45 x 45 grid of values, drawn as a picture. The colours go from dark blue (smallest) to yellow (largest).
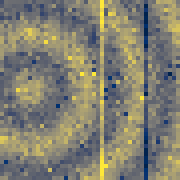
Rings spread out from the middle left. Columns 26 and 37 stand out from the rest. The values follow a bell shape.
